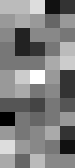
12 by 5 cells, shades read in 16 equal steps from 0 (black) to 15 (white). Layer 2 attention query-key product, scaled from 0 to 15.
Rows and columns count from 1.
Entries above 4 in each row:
3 5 4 3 5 4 4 4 4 4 4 5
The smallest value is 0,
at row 9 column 1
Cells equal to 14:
0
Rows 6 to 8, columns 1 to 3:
9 12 15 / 9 10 7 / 5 5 4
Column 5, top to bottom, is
3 9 7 11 12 3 3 5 9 3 1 8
